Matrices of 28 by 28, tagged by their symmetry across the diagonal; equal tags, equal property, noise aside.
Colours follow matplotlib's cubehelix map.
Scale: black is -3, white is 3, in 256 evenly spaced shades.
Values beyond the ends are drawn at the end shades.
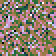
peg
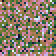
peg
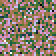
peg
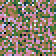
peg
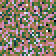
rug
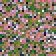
rug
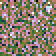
rug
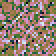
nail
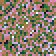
nail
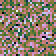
rug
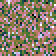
rug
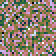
nail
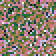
nail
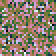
peg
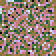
nail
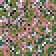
nail
